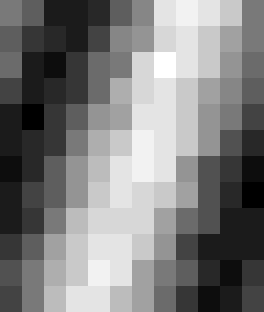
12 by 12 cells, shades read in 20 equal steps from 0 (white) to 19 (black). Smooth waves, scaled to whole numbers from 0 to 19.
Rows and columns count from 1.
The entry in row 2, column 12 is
10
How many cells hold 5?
4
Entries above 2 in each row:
9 11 10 11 10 10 9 11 12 10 10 10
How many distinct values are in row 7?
9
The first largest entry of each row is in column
3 4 3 2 2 1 1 12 1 10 11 10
